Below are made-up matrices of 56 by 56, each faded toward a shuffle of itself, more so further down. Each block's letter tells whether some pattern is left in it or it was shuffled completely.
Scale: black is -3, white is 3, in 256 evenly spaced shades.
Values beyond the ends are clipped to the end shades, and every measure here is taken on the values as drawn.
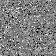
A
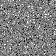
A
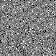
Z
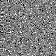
Z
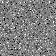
A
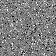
A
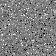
A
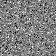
A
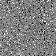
Z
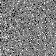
Z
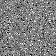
A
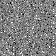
Z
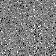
Z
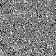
Z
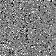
Z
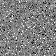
A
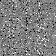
Z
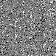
Z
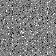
Z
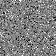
A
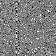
Z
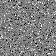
A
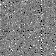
Z
